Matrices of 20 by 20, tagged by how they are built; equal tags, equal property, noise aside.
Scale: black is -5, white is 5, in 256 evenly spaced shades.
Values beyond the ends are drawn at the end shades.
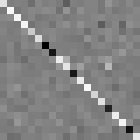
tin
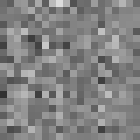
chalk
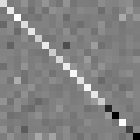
tin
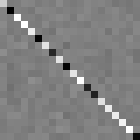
tin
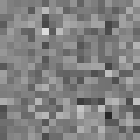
chalk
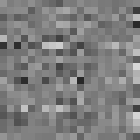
chalk
